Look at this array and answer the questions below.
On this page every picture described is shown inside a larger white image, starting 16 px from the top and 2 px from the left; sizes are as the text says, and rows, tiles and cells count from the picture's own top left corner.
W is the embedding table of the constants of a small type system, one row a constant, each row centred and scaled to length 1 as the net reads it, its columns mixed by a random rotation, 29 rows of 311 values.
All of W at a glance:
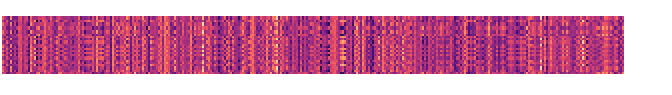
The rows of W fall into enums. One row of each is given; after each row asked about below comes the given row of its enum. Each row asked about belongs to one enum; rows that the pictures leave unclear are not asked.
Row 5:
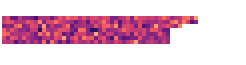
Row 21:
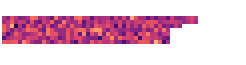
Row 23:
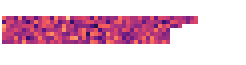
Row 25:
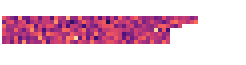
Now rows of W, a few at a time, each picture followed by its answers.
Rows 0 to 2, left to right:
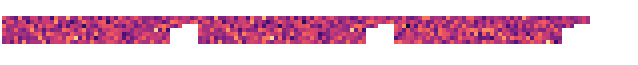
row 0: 25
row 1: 25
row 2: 21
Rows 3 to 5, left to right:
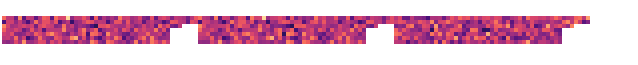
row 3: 23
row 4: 23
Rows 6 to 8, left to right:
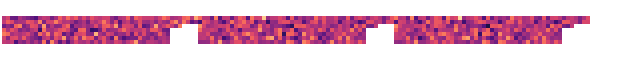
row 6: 5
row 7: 23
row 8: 23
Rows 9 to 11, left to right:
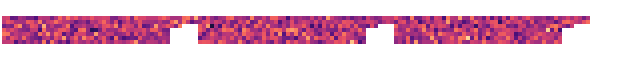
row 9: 5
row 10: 21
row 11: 25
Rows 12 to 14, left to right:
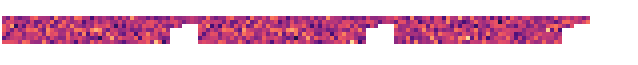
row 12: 21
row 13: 21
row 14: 25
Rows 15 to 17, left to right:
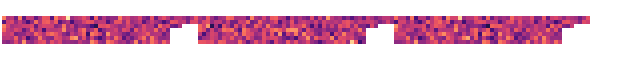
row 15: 23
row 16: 21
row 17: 23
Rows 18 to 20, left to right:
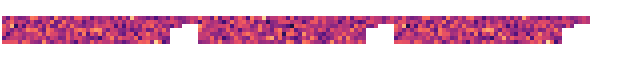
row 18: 21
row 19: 23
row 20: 21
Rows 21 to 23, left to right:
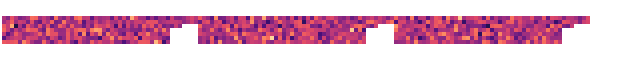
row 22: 25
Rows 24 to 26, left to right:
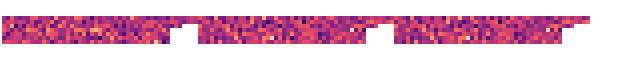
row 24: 21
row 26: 25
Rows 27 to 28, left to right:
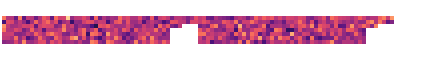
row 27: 23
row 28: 5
